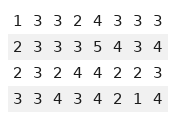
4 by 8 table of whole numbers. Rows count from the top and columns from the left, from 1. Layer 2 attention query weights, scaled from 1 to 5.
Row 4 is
3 3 4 3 4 2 1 4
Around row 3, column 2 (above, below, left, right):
3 3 2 2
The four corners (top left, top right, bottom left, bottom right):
1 3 3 4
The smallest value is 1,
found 2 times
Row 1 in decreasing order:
4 3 3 3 3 3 2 1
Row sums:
22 27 22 24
